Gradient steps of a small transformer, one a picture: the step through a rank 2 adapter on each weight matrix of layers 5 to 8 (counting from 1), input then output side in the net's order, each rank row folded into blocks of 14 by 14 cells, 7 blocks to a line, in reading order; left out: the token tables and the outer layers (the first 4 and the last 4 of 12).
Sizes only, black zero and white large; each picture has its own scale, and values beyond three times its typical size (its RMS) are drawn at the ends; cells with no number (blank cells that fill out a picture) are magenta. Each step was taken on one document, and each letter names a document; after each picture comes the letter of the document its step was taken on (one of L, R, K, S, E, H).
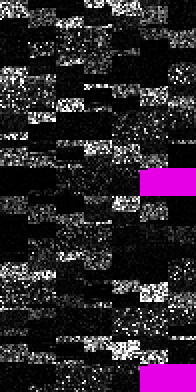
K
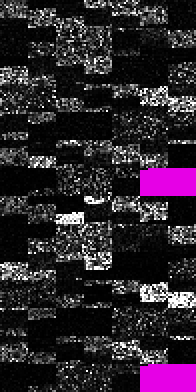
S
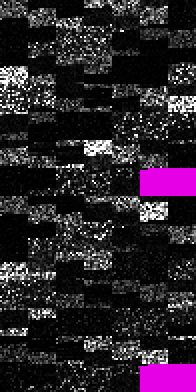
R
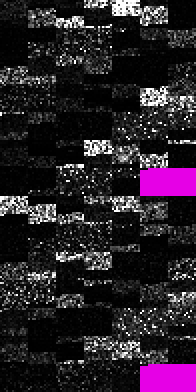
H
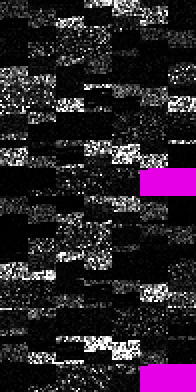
K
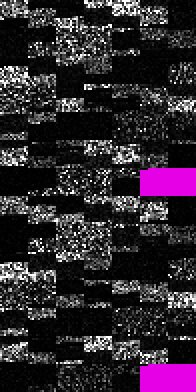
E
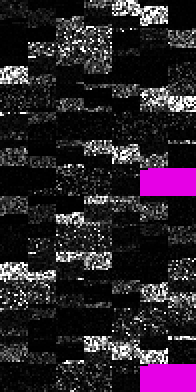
H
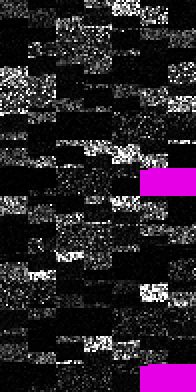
E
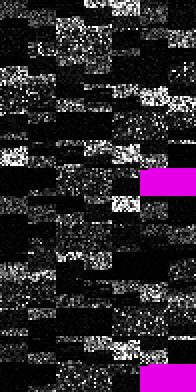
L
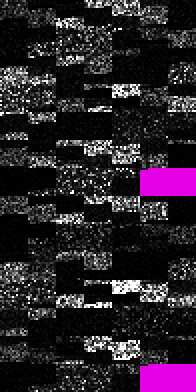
K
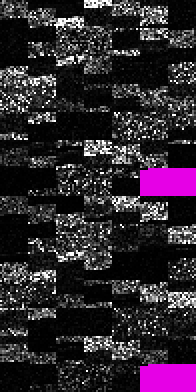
S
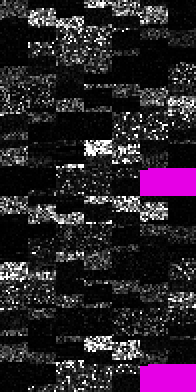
R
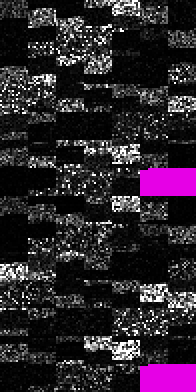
K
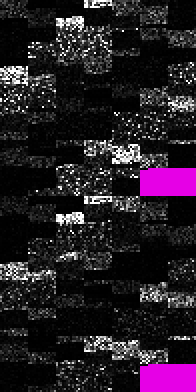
E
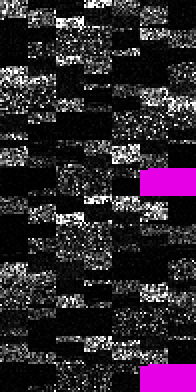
E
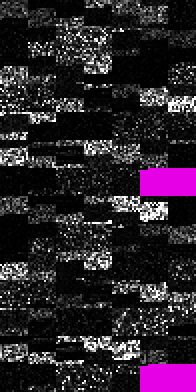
R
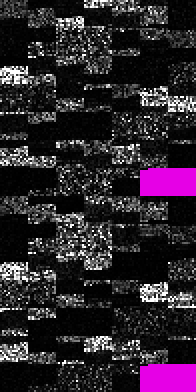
S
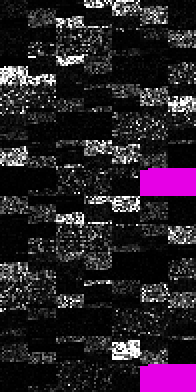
L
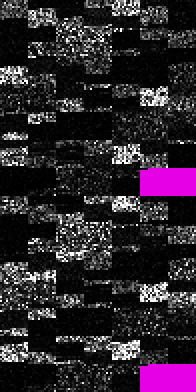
E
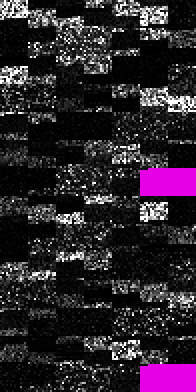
R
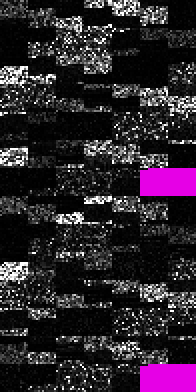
R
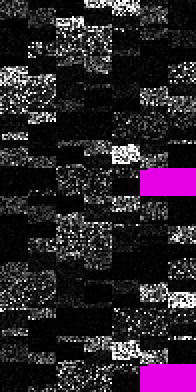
S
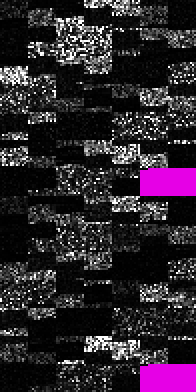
S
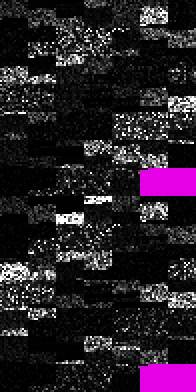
K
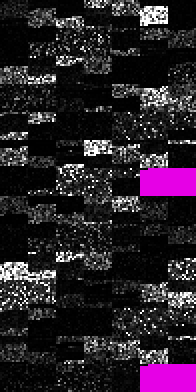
H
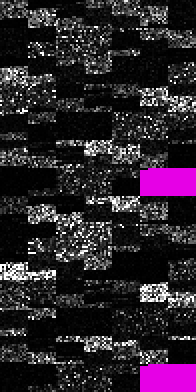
L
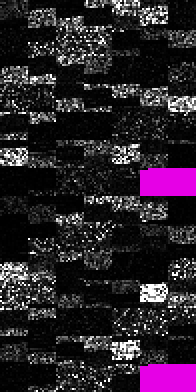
K
